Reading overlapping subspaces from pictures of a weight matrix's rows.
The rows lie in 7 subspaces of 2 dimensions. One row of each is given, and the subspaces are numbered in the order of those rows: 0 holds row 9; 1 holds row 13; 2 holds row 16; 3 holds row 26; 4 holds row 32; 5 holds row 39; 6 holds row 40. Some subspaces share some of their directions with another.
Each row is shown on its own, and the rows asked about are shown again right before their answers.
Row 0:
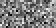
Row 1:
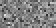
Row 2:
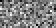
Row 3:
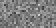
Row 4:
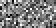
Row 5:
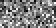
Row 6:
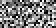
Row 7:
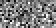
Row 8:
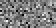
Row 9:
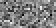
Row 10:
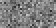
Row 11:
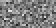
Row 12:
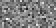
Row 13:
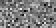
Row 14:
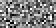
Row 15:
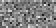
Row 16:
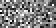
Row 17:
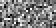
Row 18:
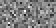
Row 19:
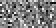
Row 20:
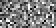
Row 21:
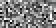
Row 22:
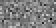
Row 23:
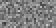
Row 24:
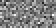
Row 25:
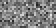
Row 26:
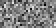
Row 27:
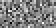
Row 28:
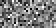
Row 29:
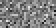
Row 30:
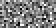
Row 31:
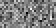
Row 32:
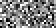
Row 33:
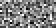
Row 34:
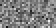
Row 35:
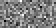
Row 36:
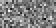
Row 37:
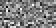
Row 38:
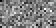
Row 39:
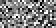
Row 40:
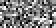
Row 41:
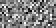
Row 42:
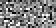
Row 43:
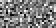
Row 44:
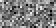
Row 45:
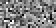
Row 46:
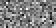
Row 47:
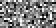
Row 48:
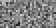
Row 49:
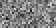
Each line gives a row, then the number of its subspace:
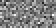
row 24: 6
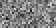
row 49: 2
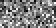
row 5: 6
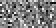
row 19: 1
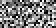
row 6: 5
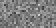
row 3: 3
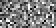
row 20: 4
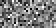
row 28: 3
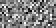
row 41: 5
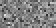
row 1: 1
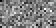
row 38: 0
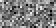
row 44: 0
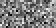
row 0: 2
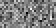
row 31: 5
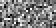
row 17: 3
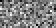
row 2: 0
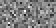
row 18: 1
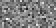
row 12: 4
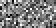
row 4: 3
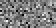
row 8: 2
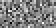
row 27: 6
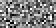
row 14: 4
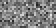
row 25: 0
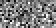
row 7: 2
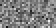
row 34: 2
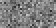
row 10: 0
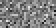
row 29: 4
